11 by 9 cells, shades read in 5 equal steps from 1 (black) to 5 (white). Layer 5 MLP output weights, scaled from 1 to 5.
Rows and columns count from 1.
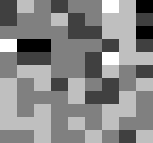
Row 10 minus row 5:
1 2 2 0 1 1 -1 -1 -1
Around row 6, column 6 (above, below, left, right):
2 3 3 4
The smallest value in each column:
2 1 1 2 2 2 2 2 1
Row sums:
27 27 25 24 28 28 29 28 31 32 29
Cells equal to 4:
32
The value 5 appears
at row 1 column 7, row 4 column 1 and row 5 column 7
